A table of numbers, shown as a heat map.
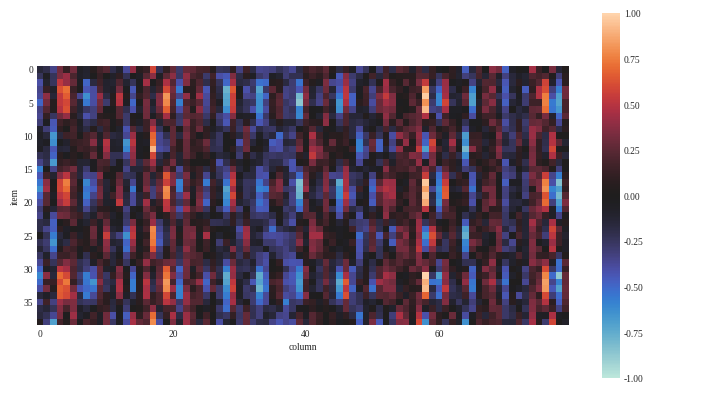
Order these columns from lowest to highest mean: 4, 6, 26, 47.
47, 6, 26, 4
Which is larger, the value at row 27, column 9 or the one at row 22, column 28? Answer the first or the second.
the first
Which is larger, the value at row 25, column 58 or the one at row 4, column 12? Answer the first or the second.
the second
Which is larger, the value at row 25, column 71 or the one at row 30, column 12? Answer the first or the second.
the second
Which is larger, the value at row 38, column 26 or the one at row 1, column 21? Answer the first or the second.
the first
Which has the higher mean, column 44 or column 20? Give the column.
20
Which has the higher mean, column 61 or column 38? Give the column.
61
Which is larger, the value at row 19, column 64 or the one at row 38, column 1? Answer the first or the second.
the first
